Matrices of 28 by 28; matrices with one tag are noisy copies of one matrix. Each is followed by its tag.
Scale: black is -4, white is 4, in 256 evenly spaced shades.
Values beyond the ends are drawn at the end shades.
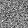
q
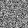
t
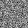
t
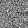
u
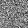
u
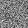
q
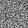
q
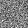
q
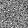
q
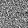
u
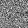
u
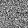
u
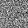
u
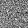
u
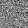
u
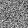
q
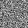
t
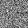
u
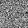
u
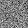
q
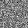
t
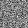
t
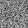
q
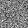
q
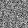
t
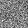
q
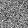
q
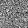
u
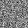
t
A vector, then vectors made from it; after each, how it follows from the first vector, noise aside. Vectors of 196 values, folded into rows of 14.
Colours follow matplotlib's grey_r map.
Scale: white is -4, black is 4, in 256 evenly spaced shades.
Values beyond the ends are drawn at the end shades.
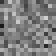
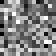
scaled up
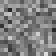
reversed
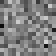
copied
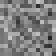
wrapped around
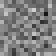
wrapped around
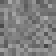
shrunk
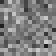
copied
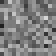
copied
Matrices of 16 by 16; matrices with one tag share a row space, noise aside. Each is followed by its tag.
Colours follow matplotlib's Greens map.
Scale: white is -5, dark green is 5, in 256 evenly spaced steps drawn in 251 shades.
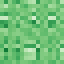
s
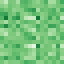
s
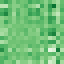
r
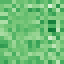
r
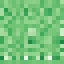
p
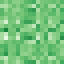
s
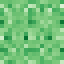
p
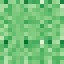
p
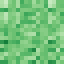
s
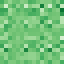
p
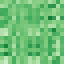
r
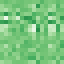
s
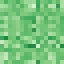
s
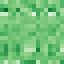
s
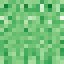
p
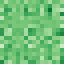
p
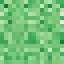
p
